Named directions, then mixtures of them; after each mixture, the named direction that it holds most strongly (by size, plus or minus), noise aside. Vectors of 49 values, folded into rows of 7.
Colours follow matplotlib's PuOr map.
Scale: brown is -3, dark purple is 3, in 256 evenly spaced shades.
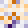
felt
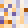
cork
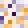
cork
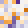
felt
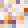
cork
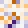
felt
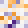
felt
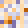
cork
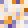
felt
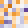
cork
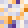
felt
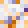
felt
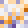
felt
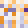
cork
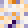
felt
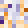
cork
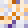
felt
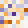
cork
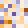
cork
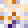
felt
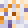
cork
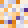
cork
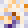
felt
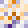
felt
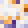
felt
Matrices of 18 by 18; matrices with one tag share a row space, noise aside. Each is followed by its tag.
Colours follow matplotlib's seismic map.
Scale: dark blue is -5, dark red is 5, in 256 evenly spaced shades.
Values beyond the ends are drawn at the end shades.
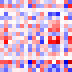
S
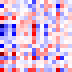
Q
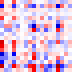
Q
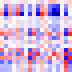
S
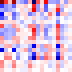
Q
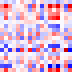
S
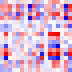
S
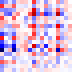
Q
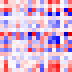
S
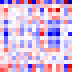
S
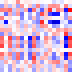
S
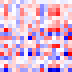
S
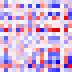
S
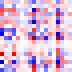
Q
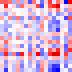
S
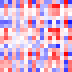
S
